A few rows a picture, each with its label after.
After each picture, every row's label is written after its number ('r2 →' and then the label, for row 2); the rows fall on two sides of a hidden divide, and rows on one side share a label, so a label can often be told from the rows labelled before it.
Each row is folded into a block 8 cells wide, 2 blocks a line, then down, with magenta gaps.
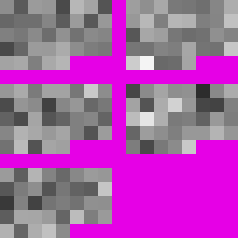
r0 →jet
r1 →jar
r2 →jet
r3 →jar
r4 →jet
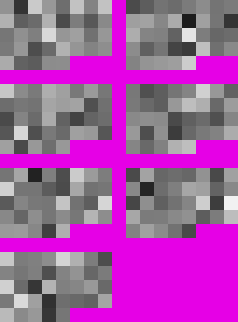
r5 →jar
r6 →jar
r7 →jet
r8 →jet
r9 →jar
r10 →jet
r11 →jet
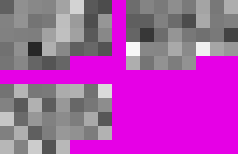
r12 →jet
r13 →jet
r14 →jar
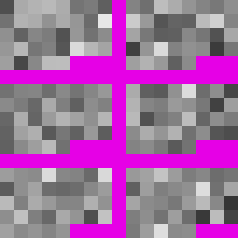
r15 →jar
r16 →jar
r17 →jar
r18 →jet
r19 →jar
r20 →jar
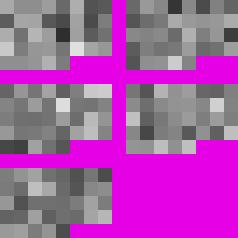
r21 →jet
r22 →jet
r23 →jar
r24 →jar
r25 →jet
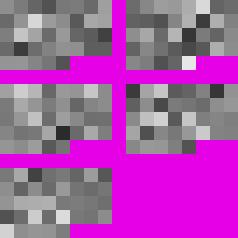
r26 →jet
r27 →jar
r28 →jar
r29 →jar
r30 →jet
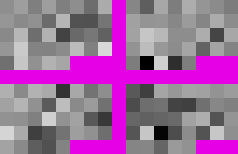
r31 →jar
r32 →jar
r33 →jar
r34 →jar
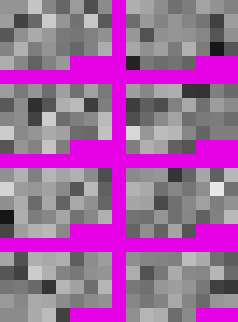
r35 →jar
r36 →jet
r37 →jet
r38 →jet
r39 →jar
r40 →jar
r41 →jet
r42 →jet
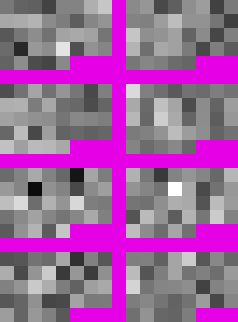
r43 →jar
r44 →jet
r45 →jar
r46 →jet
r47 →jar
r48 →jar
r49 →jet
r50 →jet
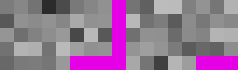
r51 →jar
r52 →jar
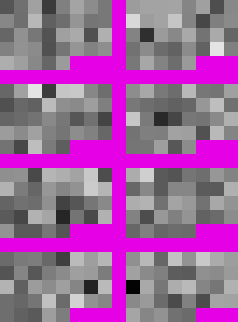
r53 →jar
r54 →jar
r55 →jet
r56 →jar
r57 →jet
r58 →jet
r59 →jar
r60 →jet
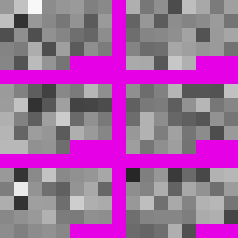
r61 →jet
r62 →jar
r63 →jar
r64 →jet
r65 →jar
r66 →jar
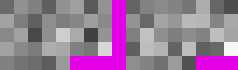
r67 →jar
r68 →jet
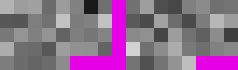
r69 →jet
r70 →jet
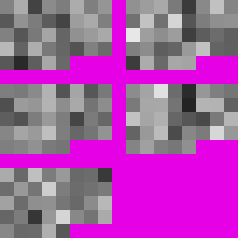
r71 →jet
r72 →jar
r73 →jet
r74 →jar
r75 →jet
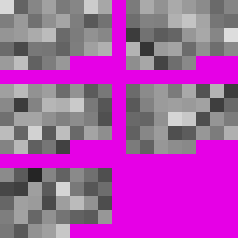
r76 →jar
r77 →jet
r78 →jet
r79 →jet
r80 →jet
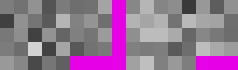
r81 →jet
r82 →jar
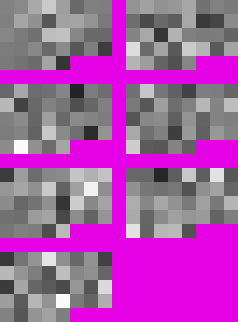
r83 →jet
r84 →jet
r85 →jet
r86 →jet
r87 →jar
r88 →jet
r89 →jet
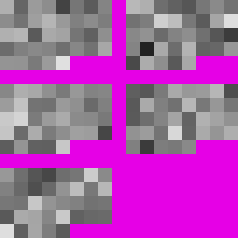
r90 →jar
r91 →jet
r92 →jar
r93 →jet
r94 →jet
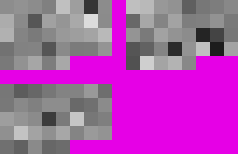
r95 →jar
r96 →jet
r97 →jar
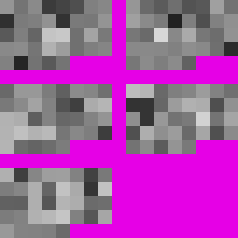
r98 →jet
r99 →jet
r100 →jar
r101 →jet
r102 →jet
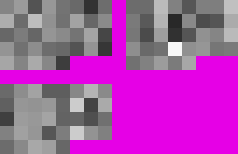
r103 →jet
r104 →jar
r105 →jet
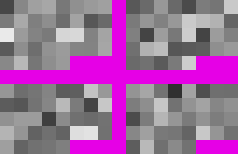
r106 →jar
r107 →jar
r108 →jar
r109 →jet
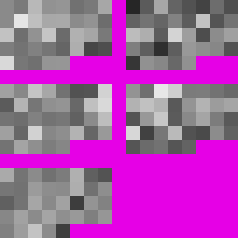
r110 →jar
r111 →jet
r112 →jar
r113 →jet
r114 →jet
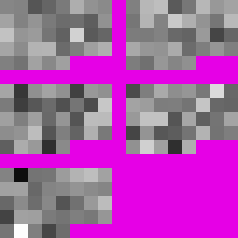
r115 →jar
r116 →jar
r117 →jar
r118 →jar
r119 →jar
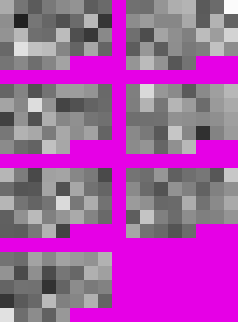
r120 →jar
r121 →jar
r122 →jet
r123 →jar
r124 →jet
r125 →jar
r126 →jar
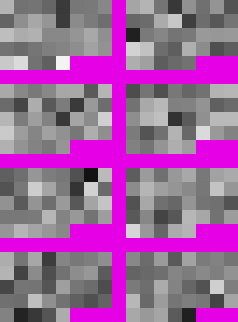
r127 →jar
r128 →jet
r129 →jar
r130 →jar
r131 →jar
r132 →jar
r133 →jet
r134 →jet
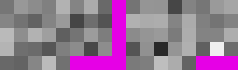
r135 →jet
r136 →jar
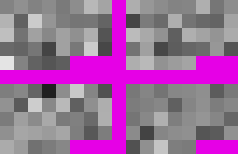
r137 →jar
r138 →jar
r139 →jet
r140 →jet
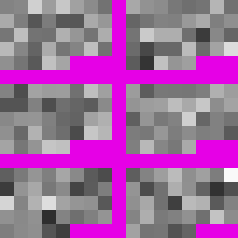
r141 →jar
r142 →jet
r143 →jar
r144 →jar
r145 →jet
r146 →jar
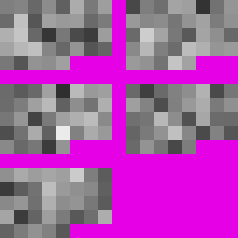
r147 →jar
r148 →jar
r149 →jar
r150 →jet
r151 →jet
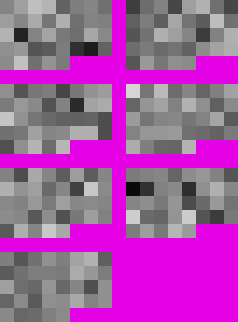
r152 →jet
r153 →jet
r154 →jar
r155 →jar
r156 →jar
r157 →jet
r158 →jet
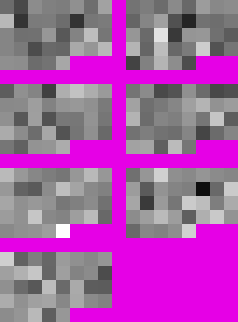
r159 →jar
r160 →jet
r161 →jar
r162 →jet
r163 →jar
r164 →jar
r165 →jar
